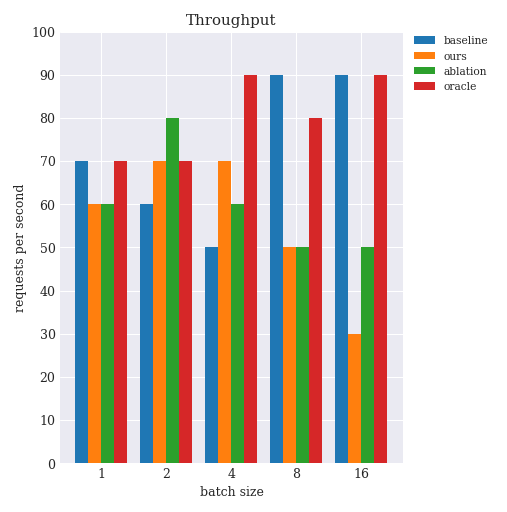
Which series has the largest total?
oracle
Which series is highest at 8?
baseline
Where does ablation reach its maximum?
2
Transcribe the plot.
Title: Throughput
x-axis: batch size, ticks 1 2 4 8 16
y-axis: requests per second, ticks 0 10 20 30 40 50 60 70 80 90 100
Legend: baseline, ours, ablation, oracle
Values:
baseline: 70 60 50 90 90
ours: 60 70 70 50 30
ablation: 60 80 60 50 50
oracle: 70 70 90 80 90
